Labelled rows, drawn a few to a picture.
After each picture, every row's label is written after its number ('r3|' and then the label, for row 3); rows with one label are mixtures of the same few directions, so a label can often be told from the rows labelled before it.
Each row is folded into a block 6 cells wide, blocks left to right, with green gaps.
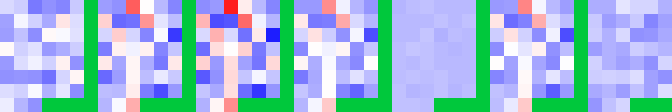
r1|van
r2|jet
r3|jet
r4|jet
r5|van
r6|jet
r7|van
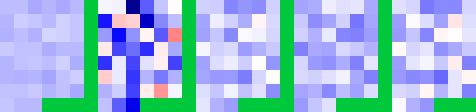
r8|van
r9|jet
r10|van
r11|van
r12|van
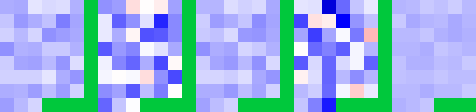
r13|van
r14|van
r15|van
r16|jet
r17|van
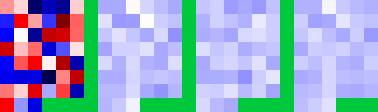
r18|van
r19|jet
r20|van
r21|jet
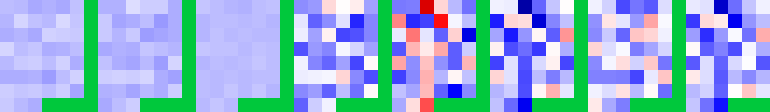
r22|van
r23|van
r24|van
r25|van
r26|jet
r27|jet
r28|van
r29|jet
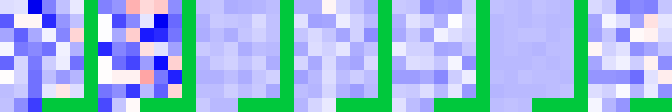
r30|jet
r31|van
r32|van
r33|jet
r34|van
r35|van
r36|van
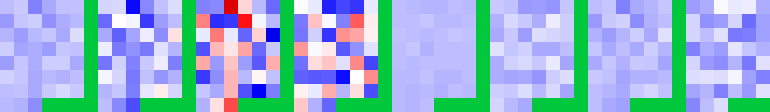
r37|jet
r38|jet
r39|jet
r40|van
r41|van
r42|van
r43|jet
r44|van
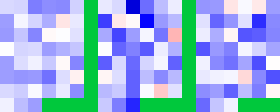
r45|van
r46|jet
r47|van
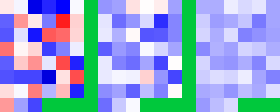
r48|van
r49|van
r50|van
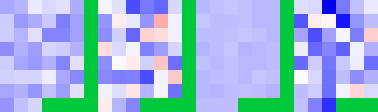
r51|van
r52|van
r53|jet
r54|jet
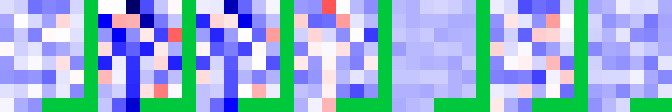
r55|van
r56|jet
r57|jet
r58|jet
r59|van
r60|van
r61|van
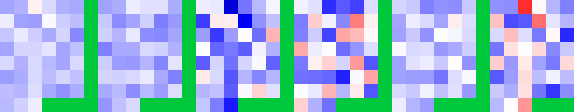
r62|jet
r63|van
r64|jet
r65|van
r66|van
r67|jet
